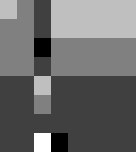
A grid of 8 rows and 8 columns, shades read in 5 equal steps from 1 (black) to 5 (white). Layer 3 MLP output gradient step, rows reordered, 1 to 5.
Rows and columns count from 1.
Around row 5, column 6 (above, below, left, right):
3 2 2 2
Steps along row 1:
down down up same same same same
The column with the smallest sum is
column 2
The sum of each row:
29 28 22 23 18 17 16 18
